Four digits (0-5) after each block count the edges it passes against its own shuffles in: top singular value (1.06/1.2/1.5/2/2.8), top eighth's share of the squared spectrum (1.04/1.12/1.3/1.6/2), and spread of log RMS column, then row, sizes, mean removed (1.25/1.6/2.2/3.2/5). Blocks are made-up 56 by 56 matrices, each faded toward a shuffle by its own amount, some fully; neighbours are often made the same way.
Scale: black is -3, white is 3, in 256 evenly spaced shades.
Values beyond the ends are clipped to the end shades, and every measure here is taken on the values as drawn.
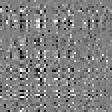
5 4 3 3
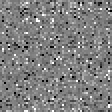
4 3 1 1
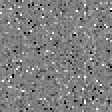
1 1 0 0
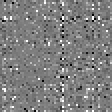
4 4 2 2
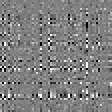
5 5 3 3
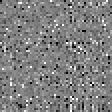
4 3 2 2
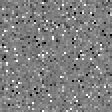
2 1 0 0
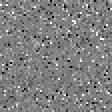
0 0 0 0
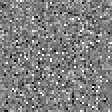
0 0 1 0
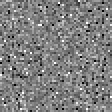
0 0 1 0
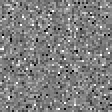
0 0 0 0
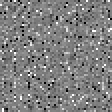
3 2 1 0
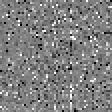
3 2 1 0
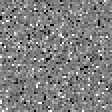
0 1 0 0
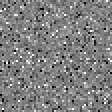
1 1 0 0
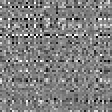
4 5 2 4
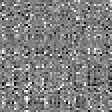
4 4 3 3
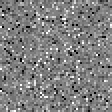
1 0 0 0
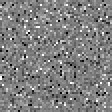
0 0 0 0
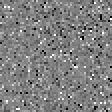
1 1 0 0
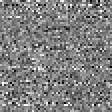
1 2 0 3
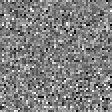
0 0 0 2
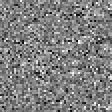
0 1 0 2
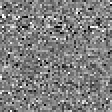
1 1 0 2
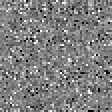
2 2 0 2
